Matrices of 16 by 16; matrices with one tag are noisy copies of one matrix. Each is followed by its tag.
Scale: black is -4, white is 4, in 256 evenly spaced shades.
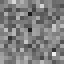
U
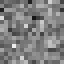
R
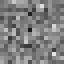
U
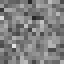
R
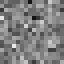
R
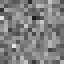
R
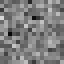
R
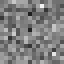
U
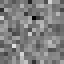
R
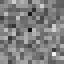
U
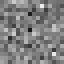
U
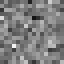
R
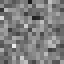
R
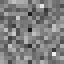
U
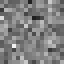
R
